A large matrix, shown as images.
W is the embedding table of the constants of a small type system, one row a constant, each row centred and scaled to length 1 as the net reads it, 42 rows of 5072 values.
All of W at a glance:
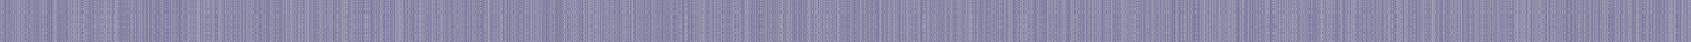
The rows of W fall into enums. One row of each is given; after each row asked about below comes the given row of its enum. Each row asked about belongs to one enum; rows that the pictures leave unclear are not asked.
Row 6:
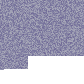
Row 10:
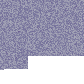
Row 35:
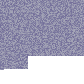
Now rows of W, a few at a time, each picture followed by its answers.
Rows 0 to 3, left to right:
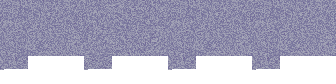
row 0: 10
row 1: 6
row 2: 10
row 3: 10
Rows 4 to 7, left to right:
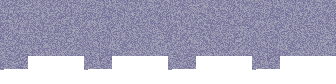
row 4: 35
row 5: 10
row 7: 10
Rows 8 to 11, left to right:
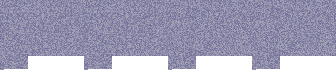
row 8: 35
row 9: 35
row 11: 10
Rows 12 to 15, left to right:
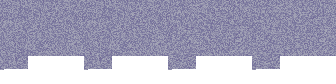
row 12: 10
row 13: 10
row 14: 6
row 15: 35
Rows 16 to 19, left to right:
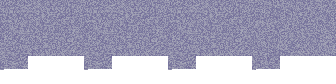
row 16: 35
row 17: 35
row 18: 35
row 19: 10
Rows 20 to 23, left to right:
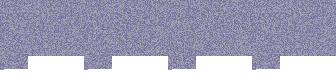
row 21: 6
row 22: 10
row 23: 35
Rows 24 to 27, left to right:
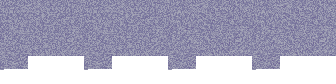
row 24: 35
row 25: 35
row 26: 6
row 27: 6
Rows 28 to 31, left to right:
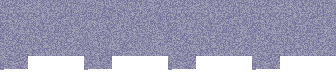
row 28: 35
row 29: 10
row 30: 35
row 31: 35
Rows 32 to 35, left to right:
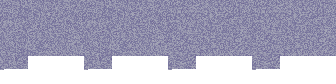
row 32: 10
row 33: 10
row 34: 35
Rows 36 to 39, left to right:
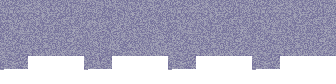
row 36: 35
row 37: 10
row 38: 35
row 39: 35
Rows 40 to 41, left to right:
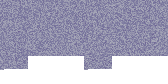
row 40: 10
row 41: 6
